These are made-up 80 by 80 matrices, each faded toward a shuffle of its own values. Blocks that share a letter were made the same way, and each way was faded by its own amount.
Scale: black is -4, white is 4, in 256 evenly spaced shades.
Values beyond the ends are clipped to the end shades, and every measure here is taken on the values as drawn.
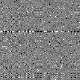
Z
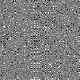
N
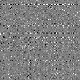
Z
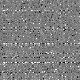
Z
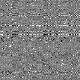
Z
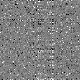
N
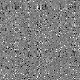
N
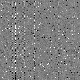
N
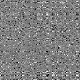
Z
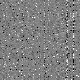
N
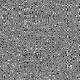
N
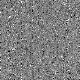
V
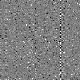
N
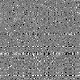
Z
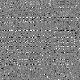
Z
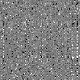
N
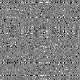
Z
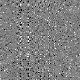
N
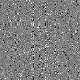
N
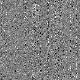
V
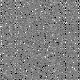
N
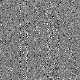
V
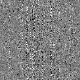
V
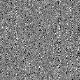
V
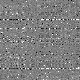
Z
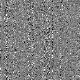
V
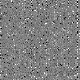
N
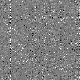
N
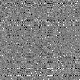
Z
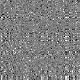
Z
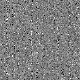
V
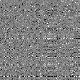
Z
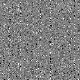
V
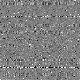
Z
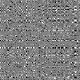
Z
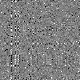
N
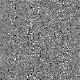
V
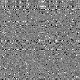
Z
